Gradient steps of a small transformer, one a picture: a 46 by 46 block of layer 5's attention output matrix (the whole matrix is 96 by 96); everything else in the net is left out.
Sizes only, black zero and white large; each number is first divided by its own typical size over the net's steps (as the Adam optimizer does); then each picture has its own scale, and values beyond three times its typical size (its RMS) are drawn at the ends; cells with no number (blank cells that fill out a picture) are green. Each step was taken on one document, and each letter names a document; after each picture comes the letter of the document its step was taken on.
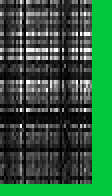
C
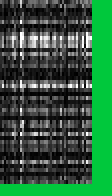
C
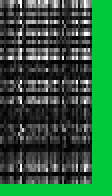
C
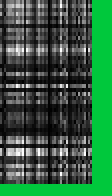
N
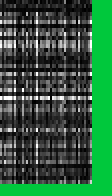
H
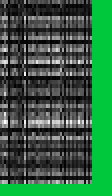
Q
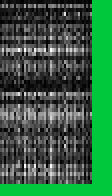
Q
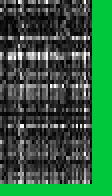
C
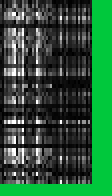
N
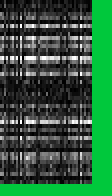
Q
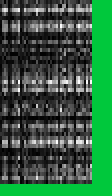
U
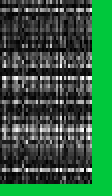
U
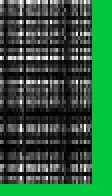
C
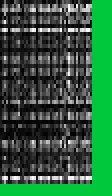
U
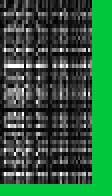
N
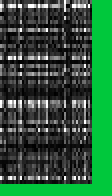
C
